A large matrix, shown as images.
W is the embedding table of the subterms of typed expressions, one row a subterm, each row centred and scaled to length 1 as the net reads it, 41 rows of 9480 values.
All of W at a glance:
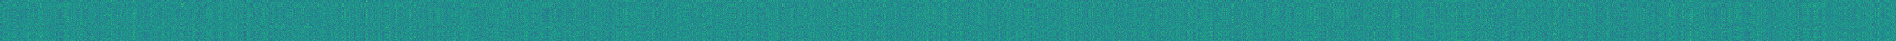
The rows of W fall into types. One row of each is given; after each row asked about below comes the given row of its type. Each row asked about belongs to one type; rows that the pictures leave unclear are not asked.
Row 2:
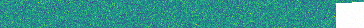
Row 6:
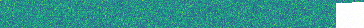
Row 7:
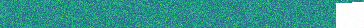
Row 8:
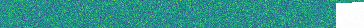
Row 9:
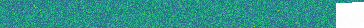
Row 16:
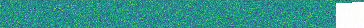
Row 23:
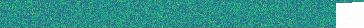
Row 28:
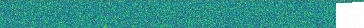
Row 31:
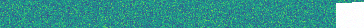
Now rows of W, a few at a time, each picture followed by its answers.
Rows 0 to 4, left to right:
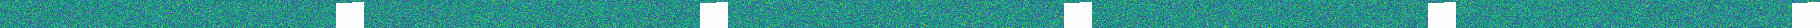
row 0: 23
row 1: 23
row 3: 28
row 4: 6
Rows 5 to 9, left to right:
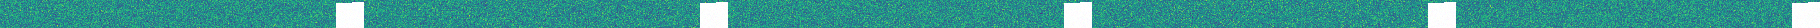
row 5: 16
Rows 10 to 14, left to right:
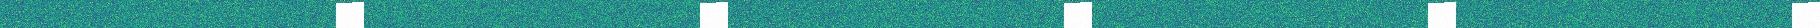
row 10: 9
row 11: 16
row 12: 9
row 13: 7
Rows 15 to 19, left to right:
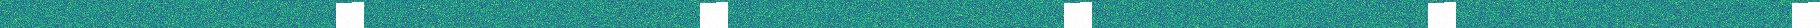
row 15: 2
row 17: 9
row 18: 28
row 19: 16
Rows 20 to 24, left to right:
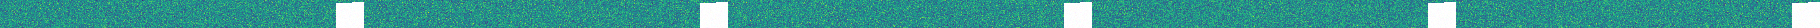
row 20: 8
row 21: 9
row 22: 8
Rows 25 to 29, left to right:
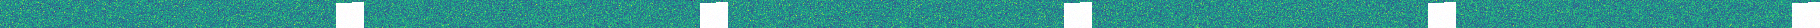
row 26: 2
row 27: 2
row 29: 16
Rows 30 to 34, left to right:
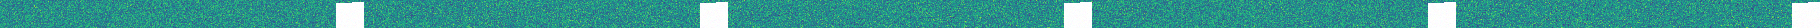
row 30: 9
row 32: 7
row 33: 23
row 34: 23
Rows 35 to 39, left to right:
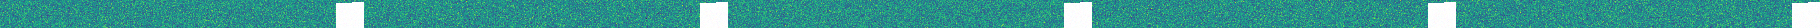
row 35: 31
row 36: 7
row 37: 16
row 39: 23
